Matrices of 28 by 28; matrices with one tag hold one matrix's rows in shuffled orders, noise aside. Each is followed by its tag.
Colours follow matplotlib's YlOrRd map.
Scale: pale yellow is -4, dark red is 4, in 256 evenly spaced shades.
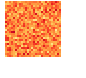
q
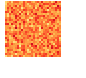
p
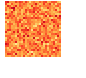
q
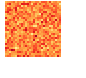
q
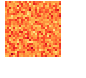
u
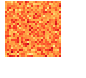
u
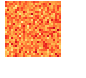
p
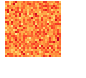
p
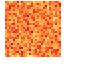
u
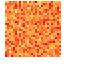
p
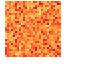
p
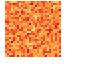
u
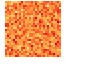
p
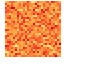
q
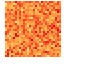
p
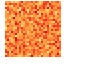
p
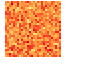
u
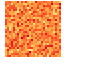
u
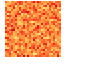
q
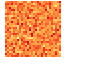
u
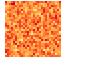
q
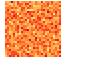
u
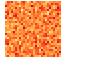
p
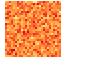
q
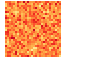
q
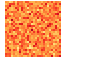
u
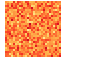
u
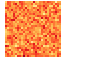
q
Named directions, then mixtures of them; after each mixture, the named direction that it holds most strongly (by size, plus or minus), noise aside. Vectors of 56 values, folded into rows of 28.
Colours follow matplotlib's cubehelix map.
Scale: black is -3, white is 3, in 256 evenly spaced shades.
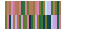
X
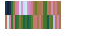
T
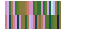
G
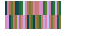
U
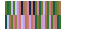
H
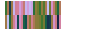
G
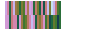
G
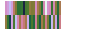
X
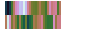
T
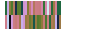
U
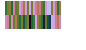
X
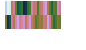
T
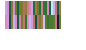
G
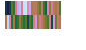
T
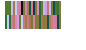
H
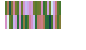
G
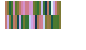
G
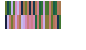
H
